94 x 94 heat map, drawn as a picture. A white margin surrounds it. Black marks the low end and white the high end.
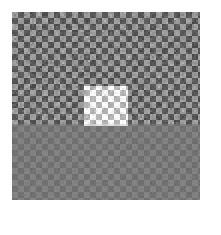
Seam: horizontal, 60% of the way down, the bottom part calmer. Slope: none. Odd patch: higher, in the centre. Ninth with the highest average: centre.
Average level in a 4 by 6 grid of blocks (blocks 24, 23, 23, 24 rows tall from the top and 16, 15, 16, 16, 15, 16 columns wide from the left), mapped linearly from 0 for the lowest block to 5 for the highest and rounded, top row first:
000000
005500
005500
000000
